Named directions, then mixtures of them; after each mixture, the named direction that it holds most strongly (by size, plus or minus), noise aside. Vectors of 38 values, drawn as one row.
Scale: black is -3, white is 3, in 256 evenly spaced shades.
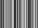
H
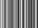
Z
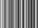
Z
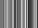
H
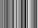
H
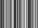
H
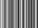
Z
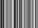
H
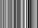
H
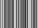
H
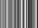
Z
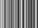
Z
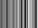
Z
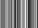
H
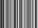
Z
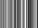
H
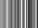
Z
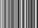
Z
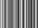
Z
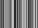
H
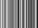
Z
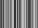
H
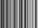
Z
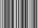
H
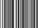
H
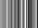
Z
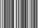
H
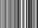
Z
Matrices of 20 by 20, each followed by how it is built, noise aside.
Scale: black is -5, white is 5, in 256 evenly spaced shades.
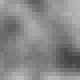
smooth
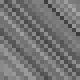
Toeplitz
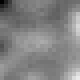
smooth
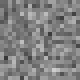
noise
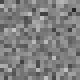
noise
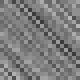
Toeplitz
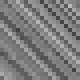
Toeplitz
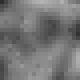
smooth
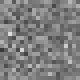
noise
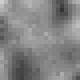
smooth
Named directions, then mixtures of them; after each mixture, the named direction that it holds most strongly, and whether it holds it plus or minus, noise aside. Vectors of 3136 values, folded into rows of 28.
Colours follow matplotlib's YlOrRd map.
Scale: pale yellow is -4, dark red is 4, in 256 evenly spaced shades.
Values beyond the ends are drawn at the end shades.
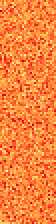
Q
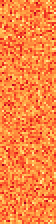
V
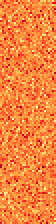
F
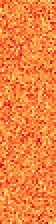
F, plus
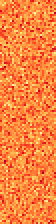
V, minus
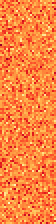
F, plus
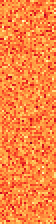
V, plus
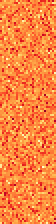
F, minus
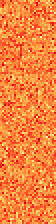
V, plus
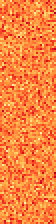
V, minus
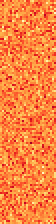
V, plus
